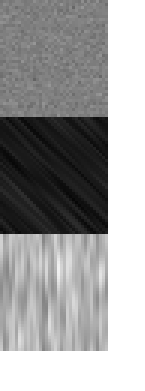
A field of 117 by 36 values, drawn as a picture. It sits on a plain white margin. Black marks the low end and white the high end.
The table splits into 3 rows of 1 panel. Panel 1,1: middling, fine-grained, faint in contrast. Panel 2,1: very low, slanting down to the right, faint in contrast. Panel 3,1: high, streaked downward.
